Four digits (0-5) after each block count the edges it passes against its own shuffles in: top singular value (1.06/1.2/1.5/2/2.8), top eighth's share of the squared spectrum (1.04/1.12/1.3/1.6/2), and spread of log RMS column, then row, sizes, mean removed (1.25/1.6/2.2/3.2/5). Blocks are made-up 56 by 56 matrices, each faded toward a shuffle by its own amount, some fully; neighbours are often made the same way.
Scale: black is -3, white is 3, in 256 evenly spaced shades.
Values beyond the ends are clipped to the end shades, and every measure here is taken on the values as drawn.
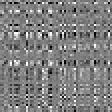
5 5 4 4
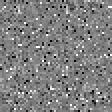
2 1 0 0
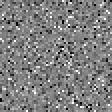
3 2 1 0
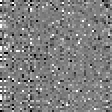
4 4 2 1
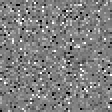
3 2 1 0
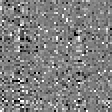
4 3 2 2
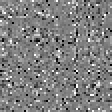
4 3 2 1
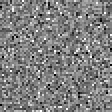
0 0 0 0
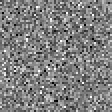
0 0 0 0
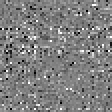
2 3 2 2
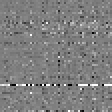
4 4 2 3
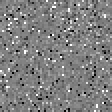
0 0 0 0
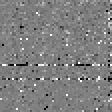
3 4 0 2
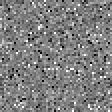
0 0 0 0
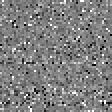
0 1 0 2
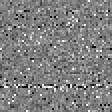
2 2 0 2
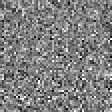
3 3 1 1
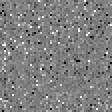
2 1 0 0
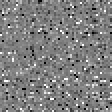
3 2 1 1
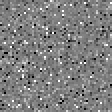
1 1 0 0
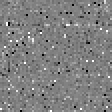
2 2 0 1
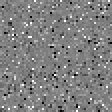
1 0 0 0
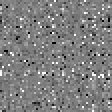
2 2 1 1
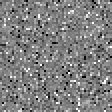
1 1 0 0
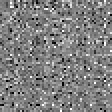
3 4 2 2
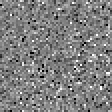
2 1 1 0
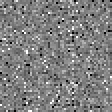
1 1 1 0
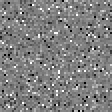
0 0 0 0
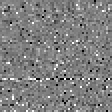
3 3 0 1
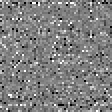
3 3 1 1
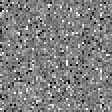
1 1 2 0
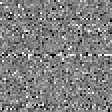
2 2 0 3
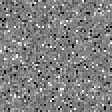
0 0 0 0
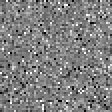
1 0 0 1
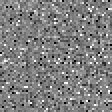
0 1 0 1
